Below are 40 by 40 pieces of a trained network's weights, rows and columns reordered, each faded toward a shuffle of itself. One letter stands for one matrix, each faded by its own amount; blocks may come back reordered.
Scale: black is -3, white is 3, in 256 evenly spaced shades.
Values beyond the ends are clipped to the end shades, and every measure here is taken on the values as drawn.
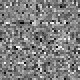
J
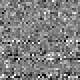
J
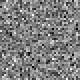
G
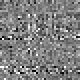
J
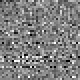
J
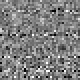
J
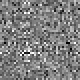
J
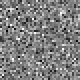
G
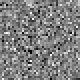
G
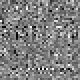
J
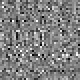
J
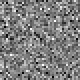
G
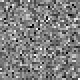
G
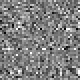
J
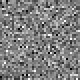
G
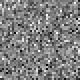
G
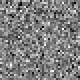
G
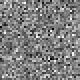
G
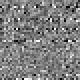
J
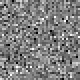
G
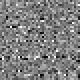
J
